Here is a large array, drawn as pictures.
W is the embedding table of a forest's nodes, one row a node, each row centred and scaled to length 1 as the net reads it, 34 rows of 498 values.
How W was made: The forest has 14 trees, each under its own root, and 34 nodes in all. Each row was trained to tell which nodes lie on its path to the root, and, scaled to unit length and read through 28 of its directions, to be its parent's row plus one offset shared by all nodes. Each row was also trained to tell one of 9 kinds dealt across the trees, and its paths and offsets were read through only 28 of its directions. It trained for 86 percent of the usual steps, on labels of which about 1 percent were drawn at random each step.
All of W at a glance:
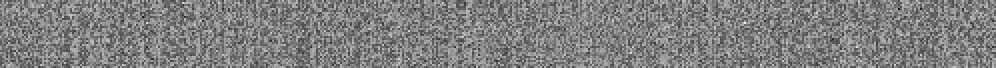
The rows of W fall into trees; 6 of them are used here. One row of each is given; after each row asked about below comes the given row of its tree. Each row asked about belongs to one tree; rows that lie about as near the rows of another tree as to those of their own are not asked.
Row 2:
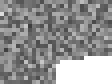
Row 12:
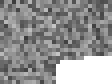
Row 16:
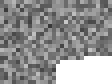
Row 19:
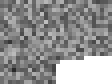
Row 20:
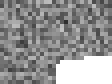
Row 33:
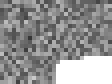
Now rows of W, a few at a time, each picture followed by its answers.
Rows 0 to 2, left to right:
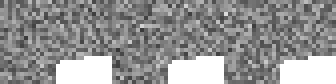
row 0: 20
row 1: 20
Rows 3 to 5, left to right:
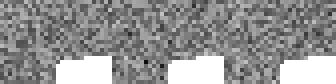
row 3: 20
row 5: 12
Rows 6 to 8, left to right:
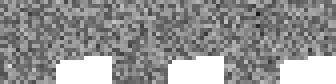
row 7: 20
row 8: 33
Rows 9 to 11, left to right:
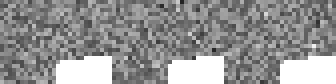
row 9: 16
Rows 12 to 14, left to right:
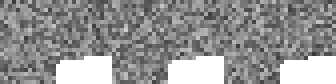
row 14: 19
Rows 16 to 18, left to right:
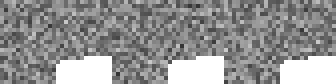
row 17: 20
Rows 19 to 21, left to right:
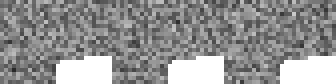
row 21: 12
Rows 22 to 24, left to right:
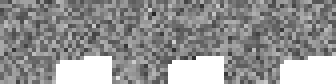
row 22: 33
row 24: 33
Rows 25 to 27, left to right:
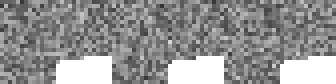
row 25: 33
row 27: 19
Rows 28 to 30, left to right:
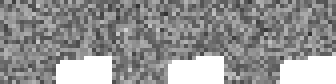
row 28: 12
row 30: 33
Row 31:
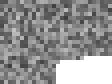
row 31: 19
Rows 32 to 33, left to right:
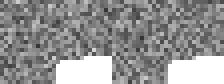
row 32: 16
